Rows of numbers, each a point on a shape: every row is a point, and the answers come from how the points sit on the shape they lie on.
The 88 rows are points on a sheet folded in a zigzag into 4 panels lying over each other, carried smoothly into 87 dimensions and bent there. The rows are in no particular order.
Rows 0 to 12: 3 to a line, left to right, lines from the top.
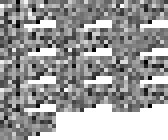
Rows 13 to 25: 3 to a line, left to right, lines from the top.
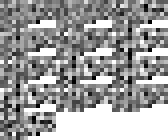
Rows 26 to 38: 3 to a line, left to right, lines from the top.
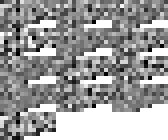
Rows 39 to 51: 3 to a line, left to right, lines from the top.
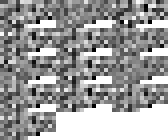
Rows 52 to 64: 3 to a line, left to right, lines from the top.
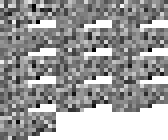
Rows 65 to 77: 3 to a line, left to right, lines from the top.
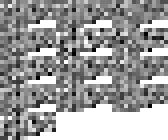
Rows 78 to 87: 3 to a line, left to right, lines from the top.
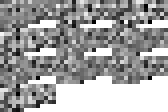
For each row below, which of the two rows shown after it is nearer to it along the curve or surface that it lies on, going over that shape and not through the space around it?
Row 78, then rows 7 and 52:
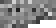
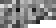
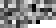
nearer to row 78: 7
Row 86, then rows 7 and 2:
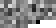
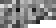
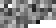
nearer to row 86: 7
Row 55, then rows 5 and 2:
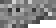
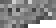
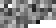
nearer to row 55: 5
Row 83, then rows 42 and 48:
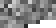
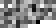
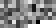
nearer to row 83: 48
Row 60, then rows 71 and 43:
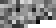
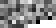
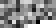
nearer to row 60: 71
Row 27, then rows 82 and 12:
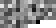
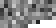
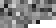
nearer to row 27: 12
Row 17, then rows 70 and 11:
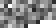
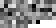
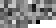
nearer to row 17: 70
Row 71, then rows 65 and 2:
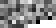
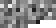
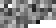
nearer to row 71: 65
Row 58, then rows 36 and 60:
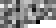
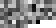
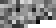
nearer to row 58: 36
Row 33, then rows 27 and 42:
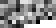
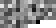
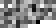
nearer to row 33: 27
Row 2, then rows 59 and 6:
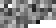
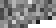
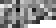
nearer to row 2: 6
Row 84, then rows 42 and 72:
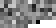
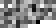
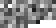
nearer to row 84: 42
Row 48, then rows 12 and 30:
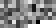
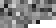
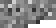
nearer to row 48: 12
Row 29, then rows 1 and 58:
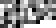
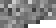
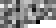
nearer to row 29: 58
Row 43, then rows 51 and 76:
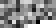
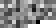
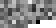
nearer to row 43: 76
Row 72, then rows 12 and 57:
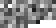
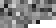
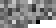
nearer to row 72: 12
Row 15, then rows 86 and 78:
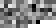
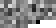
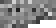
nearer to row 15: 86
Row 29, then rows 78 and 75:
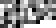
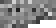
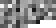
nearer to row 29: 75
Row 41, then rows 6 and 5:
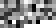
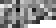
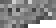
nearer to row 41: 6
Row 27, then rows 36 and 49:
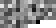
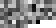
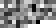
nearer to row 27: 36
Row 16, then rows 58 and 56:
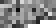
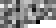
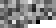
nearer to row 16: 56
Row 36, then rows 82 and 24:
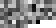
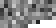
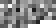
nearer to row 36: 24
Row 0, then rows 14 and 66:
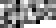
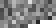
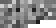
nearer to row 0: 66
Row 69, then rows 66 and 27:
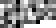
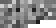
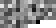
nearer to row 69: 27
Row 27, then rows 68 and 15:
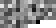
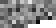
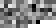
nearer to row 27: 15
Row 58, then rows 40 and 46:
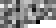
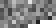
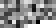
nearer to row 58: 46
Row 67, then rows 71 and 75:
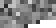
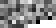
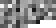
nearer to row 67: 75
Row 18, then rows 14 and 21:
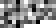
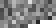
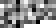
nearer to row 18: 21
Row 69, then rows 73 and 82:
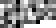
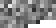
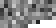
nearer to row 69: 73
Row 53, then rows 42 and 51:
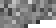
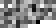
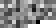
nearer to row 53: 51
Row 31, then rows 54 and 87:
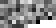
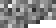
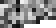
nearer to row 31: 87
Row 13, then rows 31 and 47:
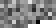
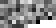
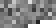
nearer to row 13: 47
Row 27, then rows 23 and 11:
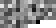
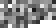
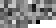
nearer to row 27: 11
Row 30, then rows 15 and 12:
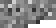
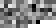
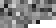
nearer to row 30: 12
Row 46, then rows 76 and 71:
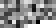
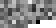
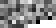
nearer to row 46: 76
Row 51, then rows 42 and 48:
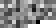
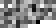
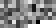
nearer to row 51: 48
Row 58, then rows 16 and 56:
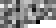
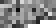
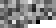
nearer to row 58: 56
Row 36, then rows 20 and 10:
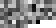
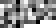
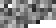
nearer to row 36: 20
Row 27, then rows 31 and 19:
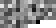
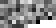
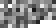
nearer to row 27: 19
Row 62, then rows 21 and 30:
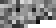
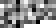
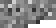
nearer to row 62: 30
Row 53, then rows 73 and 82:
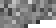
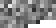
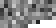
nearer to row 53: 82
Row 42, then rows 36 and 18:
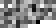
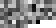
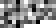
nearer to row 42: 18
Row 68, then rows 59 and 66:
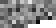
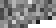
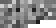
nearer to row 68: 59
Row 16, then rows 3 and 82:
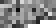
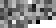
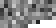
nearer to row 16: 3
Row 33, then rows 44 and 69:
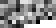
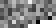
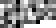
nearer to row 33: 44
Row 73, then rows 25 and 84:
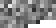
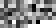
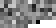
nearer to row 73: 84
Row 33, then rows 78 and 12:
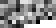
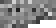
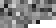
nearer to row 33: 78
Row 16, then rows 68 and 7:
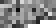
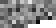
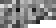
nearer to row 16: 68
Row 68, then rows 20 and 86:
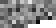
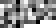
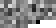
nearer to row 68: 86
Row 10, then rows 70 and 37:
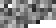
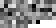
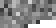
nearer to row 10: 70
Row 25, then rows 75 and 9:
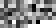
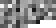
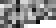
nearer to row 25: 75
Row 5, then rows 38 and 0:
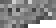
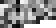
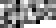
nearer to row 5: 38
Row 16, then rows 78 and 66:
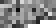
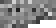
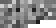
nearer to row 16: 78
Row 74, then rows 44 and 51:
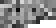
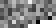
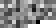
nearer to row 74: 44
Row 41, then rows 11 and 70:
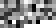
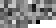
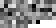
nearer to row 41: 11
